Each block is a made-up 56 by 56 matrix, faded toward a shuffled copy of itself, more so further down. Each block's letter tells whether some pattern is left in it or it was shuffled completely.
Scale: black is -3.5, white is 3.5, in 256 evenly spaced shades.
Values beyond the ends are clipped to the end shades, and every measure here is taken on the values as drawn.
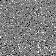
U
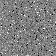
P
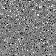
U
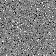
P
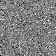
P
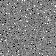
P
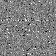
U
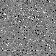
U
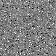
P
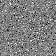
P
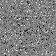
U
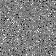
P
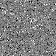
P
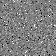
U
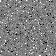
P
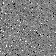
P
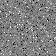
P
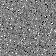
P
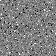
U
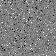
P
